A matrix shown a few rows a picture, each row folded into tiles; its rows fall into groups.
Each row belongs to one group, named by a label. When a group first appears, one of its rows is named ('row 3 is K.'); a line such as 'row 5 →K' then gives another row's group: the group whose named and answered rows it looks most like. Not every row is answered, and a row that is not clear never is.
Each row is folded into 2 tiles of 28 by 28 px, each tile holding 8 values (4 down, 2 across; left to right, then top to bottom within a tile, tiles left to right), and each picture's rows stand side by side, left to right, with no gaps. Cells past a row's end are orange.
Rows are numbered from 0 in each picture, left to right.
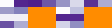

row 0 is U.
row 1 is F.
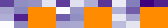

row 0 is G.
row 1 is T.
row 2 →U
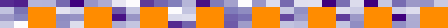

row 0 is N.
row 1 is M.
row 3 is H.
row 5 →T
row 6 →F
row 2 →F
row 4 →F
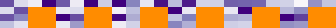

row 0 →T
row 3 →M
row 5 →F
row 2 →T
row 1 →F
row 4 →N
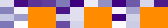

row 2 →T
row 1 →M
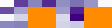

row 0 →U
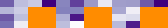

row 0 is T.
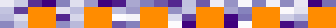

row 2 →H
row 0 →U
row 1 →T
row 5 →H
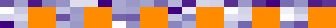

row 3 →M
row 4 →H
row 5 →H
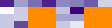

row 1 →N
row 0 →H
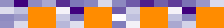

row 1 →N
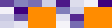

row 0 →N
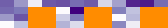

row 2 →U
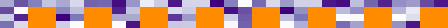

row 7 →H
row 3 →T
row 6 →H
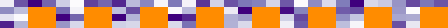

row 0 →U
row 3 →F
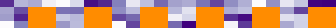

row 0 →G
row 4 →G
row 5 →U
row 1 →U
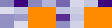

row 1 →T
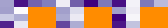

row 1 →U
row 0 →M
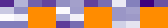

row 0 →H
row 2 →U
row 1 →H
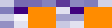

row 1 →N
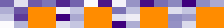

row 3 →M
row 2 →U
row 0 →G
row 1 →T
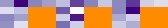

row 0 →M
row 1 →M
